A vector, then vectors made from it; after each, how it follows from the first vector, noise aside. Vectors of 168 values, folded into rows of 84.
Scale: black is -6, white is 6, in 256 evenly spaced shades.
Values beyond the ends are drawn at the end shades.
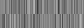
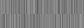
shrunk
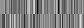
scaled up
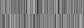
copied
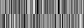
scaled up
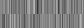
copied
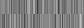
copied
